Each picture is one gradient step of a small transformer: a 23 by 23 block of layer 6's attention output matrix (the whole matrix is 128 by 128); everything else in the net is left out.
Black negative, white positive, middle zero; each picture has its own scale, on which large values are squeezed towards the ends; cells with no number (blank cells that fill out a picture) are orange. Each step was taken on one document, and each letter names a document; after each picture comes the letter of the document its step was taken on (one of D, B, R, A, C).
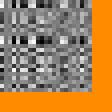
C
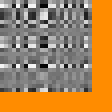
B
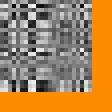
C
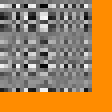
B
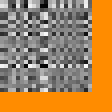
B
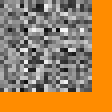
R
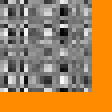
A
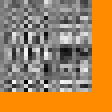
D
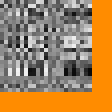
R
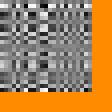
B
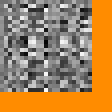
R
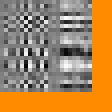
D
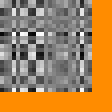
C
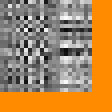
D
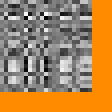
D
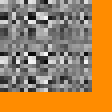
B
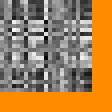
R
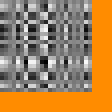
B
